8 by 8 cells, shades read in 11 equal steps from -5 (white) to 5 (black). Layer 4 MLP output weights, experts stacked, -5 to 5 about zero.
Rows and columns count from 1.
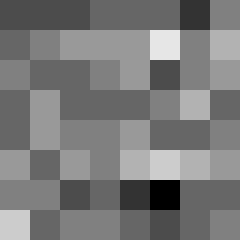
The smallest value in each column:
-3 -1 -1 -1 -2 -4 -2 -2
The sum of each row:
12 -8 2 2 1 -9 13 2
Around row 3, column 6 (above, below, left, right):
-4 0 -1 0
